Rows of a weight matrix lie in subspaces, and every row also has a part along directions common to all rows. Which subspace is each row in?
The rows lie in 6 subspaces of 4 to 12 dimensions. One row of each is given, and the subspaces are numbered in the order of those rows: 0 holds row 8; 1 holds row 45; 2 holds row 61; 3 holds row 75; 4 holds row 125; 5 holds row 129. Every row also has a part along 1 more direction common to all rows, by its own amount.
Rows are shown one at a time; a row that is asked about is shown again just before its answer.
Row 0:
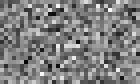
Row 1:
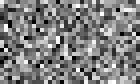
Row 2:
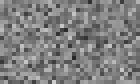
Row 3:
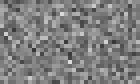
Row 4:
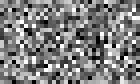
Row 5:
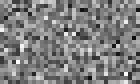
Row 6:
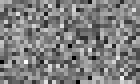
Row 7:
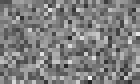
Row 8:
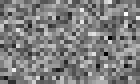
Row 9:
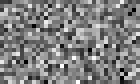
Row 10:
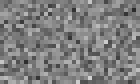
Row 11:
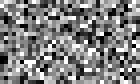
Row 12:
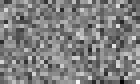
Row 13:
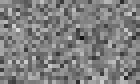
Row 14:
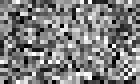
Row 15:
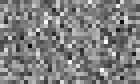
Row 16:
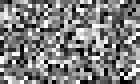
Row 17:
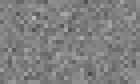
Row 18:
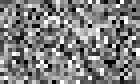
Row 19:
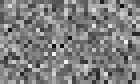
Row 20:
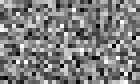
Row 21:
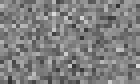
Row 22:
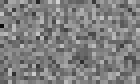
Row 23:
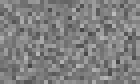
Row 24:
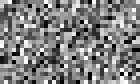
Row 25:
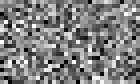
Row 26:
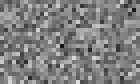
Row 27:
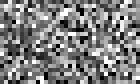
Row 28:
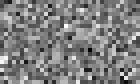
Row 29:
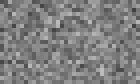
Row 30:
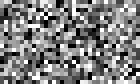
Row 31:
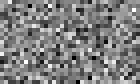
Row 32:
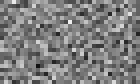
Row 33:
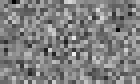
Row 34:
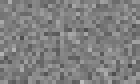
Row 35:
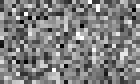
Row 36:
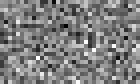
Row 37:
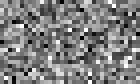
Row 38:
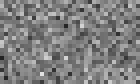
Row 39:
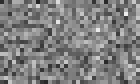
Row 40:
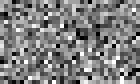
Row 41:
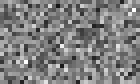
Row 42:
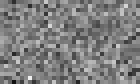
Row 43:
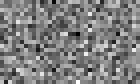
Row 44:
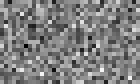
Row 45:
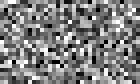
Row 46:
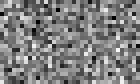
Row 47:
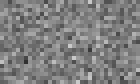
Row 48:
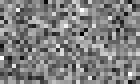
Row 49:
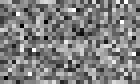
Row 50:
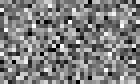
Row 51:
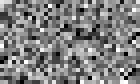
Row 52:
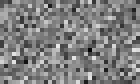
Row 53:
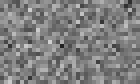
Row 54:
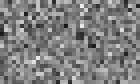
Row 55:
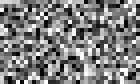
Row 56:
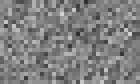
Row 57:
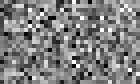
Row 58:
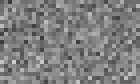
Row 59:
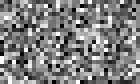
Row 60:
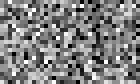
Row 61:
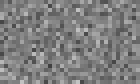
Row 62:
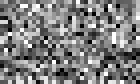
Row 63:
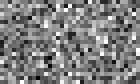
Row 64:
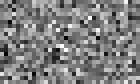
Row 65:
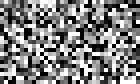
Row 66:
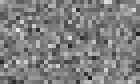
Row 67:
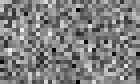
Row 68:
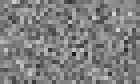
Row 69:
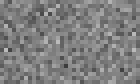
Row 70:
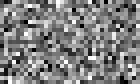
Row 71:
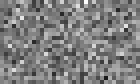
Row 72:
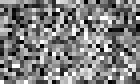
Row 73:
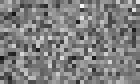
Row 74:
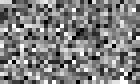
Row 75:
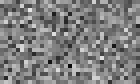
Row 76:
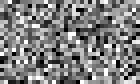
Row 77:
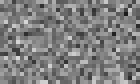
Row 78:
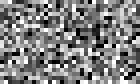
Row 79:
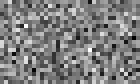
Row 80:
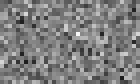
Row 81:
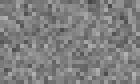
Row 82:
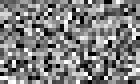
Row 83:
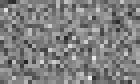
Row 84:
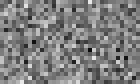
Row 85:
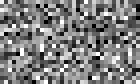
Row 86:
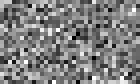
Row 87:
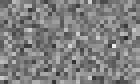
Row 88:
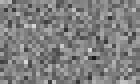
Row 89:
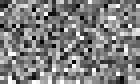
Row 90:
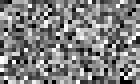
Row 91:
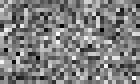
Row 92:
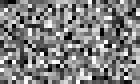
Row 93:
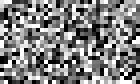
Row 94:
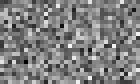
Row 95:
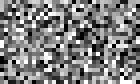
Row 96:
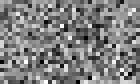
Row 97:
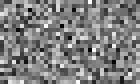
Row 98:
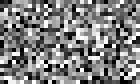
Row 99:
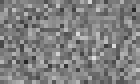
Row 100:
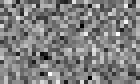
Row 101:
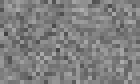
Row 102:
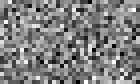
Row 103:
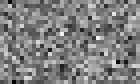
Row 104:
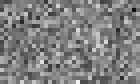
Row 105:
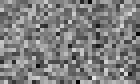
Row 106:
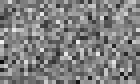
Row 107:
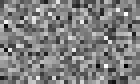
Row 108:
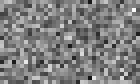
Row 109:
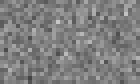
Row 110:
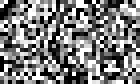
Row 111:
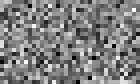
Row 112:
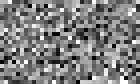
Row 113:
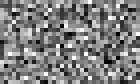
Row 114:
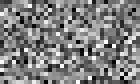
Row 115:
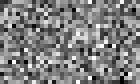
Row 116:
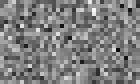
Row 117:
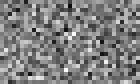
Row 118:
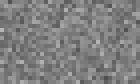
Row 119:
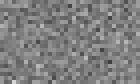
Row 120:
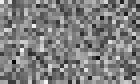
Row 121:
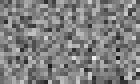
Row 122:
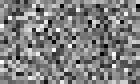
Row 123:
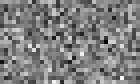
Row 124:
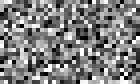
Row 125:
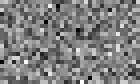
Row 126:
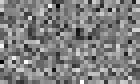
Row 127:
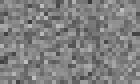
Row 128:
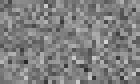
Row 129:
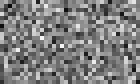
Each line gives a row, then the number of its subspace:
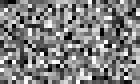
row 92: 1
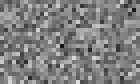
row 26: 3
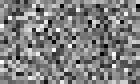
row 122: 2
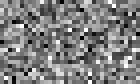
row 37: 0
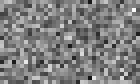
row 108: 1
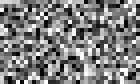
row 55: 3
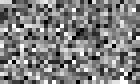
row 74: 2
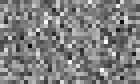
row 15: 2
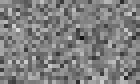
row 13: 0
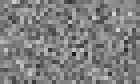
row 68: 1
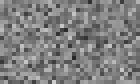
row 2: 5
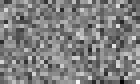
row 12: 5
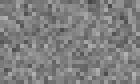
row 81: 5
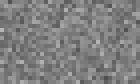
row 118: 2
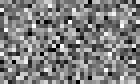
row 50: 4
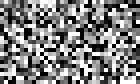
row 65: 4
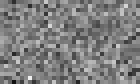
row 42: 1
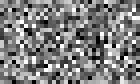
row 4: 4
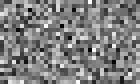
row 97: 5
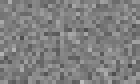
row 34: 2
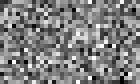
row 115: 2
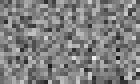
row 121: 5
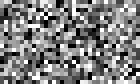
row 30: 5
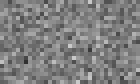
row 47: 5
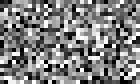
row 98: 5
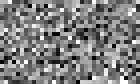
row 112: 2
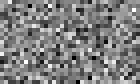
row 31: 2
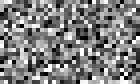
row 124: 1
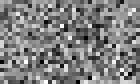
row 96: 3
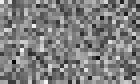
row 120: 5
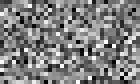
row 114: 1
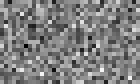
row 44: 4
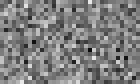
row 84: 5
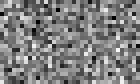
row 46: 5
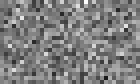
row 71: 0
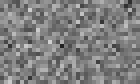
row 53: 3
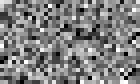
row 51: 4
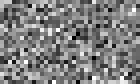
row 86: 2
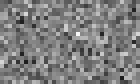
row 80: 4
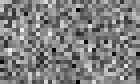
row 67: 2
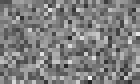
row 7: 0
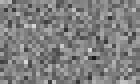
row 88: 1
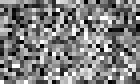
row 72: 3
